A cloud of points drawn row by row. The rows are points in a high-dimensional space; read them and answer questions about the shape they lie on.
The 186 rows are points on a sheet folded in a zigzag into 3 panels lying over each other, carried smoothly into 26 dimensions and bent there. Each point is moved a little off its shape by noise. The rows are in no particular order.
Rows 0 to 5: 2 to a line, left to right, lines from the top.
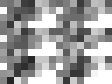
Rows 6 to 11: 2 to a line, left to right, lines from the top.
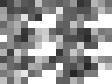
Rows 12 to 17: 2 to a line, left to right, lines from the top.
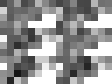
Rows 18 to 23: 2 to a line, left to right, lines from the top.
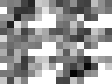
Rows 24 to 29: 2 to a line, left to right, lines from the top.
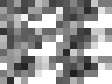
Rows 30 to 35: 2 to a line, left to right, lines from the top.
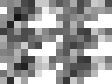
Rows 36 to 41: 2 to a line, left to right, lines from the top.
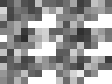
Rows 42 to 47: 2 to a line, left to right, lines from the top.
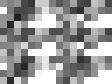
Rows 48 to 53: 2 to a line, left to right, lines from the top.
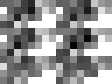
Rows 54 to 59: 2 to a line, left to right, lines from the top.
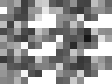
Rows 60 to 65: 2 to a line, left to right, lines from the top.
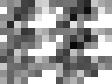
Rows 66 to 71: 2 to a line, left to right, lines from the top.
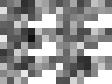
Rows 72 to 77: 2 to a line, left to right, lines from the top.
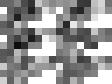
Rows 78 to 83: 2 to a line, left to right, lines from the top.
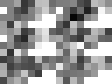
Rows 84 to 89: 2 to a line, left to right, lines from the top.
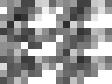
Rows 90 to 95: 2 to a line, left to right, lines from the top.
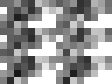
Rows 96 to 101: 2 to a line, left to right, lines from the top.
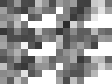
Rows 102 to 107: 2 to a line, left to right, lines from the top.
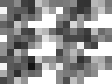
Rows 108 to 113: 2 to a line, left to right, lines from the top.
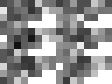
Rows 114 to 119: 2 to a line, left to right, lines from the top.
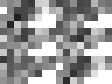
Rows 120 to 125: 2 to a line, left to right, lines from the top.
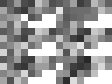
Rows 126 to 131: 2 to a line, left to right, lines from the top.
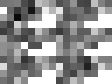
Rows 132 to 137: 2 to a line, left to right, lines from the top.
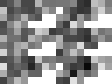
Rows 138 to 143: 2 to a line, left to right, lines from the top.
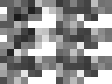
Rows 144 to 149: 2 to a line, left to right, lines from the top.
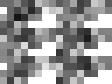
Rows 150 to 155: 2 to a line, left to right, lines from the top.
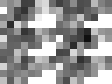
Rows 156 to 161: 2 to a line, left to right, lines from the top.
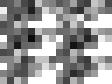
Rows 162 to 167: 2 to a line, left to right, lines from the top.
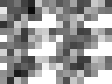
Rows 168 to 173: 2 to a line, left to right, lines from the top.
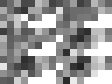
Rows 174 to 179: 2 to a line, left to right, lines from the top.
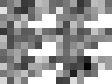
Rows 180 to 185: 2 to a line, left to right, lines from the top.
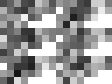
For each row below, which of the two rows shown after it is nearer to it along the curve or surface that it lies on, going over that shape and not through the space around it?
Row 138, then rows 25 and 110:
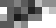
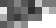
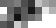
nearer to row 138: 25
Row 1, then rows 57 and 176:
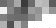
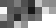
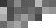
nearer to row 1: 176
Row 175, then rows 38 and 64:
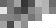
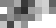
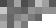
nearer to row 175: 38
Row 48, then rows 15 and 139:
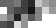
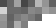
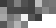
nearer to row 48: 139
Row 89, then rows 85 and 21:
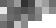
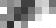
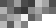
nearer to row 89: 85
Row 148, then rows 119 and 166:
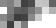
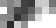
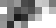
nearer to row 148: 166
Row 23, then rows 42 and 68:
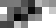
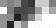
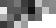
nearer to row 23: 42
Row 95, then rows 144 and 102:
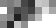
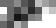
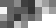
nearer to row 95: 102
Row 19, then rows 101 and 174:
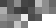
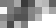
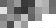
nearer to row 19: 174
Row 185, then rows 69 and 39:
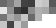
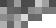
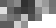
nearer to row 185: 39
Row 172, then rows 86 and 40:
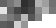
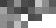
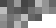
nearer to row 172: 86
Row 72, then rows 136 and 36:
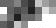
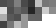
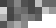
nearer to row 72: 136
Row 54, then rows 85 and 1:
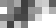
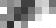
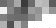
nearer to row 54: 1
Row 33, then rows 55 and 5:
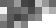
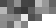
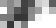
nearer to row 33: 5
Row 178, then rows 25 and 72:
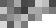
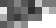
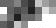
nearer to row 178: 72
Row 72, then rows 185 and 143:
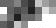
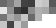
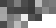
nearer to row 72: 143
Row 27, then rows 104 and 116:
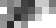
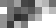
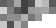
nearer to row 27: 104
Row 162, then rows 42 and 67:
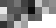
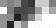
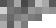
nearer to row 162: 42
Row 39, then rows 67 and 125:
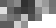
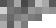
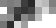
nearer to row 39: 125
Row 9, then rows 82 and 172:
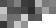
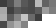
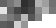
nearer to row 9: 172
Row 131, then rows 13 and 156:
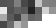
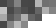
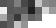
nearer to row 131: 156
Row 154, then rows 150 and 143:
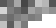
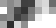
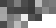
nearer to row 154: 150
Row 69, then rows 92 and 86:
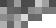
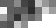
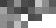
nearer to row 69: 86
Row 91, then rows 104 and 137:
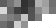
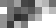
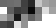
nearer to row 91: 137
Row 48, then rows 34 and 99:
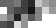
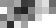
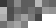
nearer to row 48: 34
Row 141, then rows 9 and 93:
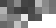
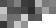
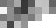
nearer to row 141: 9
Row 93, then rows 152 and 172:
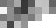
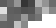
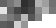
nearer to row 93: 152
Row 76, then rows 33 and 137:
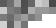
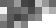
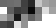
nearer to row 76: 33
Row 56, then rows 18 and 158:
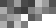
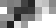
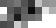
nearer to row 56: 18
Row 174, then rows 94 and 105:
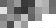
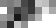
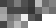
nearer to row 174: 105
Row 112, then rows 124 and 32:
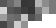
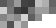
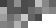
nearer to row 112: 124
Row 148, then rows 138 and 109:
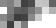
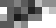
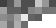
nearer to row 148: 138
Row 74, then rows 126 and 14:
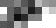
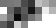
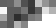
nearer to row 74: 14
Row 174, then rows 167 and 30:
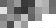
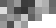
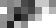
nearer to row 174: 167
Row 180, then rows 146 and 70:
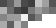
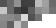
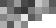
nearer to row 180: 70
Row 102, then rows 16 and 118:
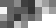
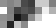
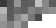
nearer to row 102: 16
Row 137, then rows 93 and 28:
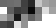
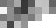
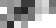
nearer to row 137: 28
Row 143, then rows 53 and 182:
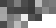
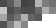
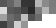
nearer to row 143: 182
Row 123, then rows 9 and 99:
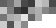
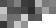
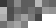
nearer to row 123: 9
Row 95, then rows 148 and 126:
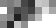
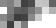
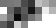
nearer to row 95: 126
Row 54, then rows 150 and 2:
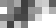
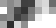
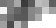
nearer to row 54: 2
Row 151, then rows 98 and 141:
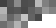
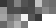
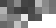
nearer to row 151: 98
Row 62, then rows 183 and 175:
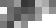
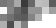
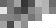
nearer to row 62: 175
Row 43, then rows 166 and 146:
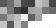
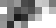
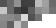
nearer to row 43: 146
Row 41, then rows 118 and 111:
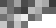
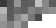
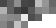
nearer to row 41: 111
